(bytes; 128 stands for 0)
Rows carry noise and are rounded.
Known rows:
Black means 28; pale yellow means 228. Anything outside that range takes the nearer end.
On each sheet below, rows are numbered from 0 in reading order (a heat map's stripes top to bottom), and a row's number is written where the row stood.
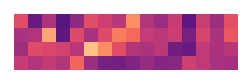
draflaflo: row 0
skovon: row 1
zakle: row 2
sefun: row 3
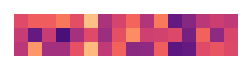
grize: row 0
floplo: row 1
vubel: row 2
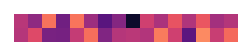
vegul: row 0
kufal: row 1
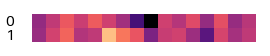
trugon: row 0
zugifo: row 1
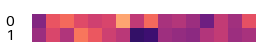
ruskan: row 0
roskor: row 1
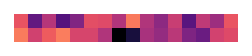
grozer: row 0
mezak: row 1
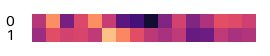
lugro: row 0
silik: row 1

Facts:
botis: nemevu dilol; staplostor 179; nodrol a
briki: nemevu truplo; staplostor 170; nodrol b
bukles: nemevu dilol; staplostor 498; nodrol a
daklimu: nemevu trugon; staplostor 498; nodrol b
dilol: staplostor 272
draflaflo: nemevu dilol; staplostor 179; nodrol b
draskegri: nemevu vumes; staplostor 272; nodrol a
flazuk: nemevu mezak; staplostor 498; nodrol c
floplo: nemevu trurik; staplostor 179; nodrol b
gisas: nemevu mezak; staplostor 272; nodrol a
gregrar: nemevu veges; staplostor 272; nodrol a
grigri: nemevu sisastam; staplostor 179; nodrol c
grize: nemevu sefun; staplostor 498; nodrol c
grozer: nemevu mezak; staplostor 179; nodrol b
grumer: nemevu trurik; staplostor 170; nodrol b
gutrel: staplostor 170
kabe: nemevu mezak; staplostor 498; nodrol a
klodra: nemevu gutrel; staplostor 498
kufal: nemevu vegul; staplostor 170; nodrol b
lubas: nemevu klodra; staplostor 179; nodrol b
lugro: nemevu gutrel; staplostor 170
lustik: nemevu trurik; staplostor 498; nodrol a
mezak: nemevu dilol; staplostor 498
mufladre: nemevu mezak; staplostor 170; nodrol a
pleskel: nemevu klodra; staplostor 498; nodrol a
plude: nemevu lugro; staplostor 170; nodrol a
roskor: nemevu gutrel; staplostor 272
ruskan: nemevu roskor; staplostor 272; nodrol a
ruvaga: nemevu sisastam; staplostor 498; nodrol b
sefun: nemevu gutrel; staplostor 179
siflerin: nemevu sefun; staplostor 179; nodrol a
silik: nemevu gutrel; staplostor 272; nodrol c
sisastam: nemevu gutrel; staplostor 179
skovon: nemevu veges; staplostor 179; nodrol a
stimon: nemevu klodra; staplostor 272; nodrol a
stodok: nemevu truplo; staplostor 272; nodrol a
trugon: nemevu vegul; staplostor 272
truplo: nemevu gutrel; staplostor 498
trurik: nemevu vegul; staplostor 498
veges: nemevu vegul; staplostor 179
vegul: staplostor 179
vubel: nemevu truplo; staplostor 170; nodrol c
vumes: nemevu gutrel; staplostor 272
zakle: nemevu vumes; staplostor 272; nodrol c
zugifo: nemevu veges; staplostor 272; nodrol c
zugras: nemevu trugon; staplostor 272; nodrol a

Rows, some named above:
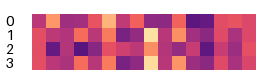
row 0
vubel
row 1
ruvaga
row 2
draflaflo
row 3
ruvaga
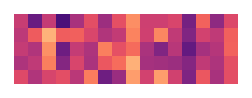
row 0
floplo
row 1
lustik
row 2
botis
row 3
siflerin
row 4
daklimu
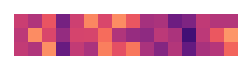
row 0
grigri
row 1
mufladre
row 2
botis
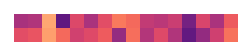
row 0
skovon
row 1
kabe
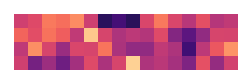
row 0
trurik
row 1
flazuk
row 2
mufladre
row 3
lubas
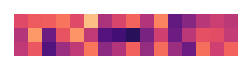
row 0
grize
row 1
gutrel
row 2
briki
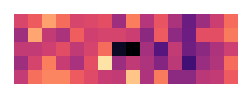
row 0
bukles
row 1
plude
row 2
dilol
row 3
gisas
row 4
pleskel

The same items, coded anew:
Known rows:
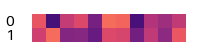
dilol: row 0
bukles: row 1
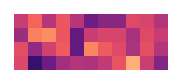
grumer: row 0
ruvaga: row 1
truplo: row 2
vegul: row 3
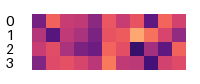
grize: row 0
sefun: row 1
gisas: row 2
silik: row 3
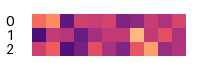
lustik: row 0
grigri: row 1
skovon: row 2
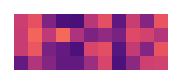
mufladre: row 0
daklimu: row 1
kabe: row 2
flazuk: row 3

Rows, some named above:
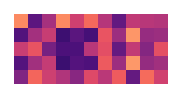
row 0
trugon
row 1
grozer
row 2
mufladre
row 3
grozer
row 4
vubel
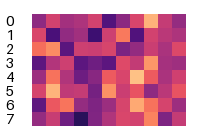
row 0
floplo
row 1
mezak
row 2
lustik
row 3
draflaflo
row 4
siflerin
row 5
pleskel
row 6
lubas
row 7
botis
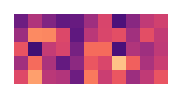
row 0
flazuk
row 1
briki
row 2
dilol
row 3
siflerin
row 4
plude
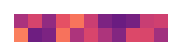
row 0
zugifo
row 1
trurik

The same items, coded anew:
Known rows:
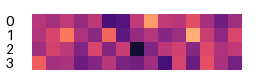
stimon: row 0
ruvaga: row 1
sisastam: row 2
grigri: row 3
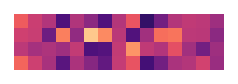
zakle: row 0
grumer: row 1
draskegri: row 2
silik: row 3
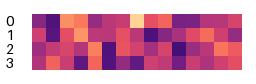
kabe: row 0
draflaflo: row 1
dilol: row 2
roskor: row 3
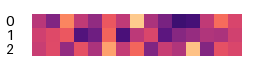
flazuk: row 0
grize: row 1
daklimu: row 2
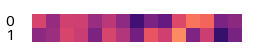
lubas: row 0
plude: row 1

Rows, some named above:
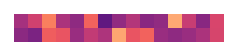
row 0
ruvaga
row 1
bukles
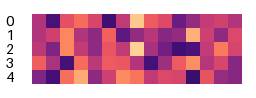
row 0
gisas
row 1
ruvaga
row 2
flazuk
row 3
floplo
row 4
mufladre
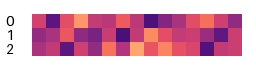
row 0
draflaflo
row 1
pleskel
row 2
lustik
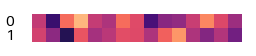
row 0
grozer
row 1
skovon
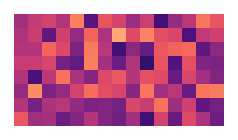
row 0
dilol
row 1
lustik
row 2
briki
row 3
vubel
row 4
botis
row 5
trurik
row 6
siflerin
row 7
grigri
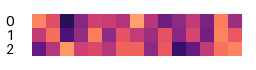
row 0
zugifo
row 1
trugon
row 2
mezak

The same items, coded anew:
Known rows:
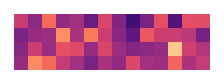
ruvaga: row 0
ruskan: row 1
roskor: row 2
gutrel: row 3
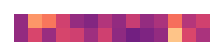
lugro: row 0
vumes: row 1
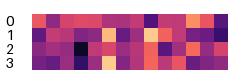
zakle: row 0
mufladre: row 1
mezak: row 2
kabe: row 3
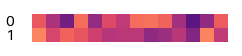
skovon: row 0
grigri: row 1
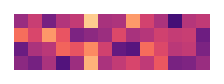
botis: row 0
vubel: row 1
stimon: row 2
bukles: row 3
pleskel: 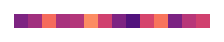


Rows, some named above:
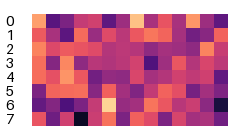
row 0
zugifo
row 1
skovon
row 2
grigri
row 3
grize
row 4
vubel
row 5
plude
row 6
gisas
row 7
flazuk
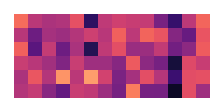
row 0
floplo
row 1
lustik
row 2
daklimu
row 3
draflaflo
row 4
siflerin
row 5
grozer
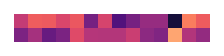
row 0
lubas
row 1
dilol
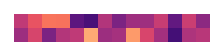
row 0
briki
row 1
botis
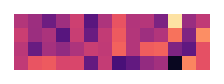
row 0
trugon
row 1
trurik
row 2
lustik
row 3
lubas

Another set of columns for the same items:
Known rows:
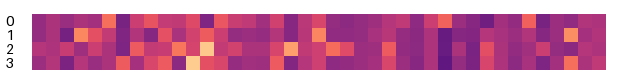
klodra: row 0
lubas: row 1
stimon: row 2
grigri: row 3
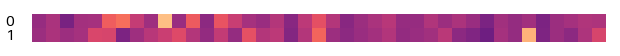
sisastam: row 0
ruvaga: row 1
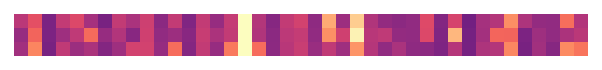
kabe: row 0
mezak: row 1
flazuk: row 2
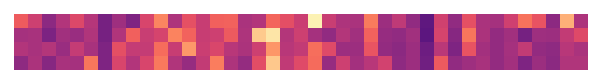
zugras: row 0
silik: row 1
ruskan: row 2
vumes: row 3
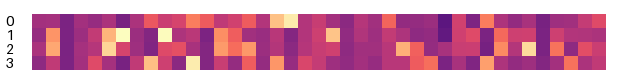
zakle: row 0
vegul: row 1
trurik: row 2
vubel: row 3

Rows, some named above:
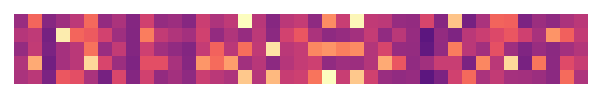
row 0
mezak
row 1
floplo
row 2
dilol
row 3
trurik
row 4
gisas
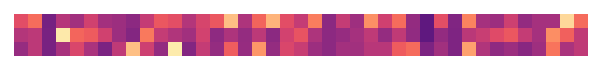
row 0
zugifo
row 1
floplo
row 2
vubel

